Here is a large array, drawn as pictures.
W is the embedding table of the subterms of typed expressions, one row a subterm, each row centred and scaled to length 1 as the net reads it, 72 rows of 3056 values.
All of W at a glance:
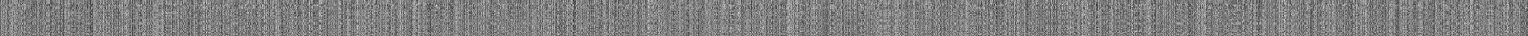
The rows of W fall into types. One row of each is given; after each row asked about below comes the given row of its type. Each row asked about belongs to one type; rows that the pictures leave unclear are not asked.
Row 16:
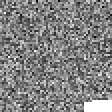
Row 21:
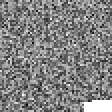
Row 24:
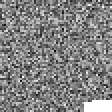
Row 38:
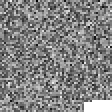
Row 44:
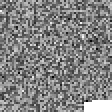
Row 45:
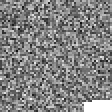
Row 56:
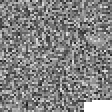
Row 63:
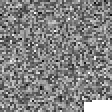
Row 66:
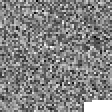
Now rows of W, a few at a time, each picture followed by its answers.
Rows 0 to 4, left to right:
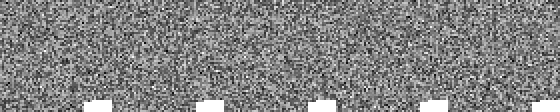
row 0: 16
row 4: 21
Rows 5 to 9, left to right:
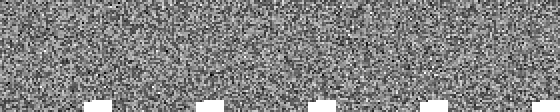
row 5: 16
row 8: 63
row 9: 63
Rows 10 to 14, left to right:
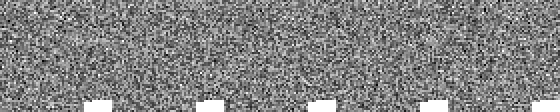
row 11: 21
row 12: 16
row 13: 21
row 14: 16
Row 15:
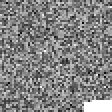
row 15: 16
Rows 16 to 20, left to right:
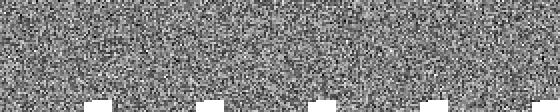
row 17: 16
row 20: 44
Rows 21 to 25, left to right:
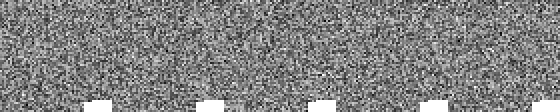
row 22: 56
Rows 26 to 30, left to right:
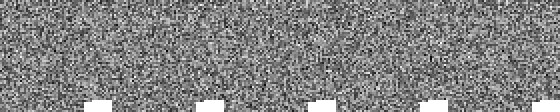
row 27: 24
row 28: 21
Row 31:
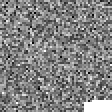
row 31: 66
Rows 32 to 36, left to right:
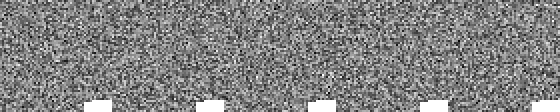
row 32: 16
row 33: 63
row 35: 45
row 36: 24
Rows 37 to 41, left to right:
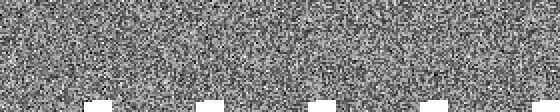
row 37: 63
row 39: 56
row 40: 45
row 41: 56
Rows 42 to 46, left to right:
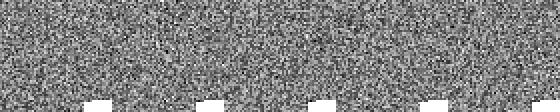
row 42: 21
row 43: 45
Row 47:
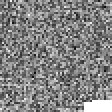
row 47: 44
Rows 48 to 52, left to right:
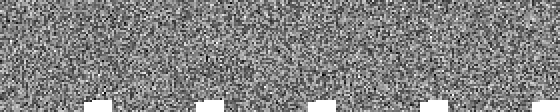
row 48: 44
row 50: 45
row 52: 56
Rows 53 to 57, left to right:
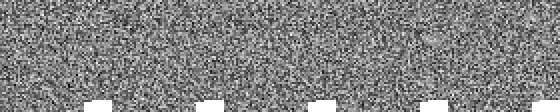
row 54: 45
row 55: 45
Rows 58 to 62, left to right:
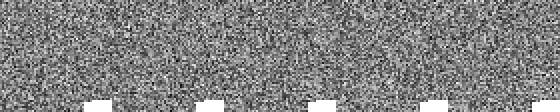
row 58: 21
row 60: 56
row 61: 38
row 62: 56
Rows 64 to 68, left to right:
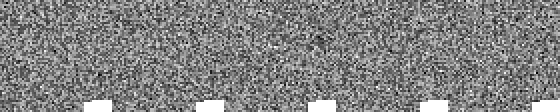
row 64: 45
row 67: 56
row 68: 44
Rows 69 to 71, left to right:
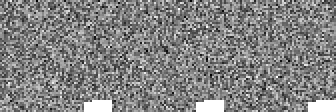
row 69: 38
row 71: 21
